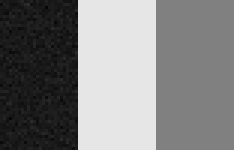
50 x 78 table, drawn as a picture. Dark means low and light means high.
It is made of 1 by 3 panels. Panel 1,1: very low, fine-grained, faint in contrast. Panel 1,2: very high, flat. Panel 1,3: middling, flat.
